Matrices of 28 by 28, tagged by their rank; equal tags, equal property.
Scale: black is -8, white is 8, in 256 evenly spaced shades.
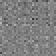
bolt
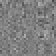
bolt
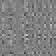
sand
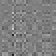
sand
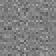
bolt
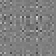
sand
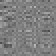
sand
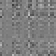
sand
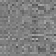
bolt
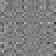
sand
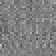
bolt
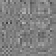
bolt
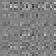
sand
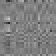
sand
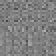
bolt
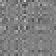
sand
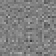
bolt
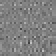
bolt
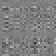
sand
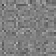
bolt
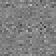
bolt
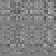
sand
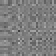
sand
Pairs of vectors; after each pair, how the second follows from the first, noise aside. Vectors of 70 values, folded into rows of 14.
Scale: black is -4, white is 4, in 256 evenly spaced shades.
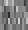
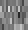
reversed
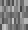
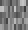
reversed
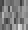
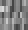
wrapped around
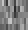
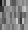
wrapped around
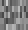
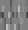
partly zeroed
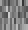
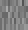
shrunk
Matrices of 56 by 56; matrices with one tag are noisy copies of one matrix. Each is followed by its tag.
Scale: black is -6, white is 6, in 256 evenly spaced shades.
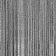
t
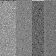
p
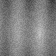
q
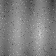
q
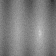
q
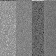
p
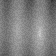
q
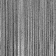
t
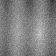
q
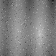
q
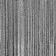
t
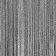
t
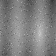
q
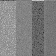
p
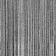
t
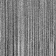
t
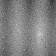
q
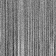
t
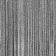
t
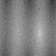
q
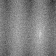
q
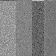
p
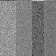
p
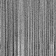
t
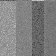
p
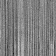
t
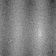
q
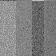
p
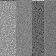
p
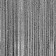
t
